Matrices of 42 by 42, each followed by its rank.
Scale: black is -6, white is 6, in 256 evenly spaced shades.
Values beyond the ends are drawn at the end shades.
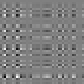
one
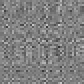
five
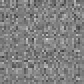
five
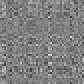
five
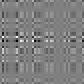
one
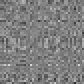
five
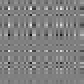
one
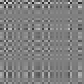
one
